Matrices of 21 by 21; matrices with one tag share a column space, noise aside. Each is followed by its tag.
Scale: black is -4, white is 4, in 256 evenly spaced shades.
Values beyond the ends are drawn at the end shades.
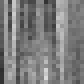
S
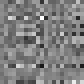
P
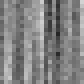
S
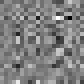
P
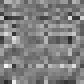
P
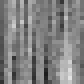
S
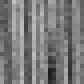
S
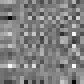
P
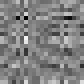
P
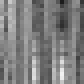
S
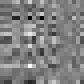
P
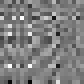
P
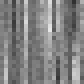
S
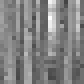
S
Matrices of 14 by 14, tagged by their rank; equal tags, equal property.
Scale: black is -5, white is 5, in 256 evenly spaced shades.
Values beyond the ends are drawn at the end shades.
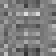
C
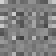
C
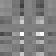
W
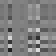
W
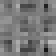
C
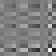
W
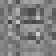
C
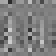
C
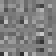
C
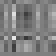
W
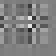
W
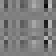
W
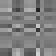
W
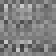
C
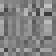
C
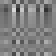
W
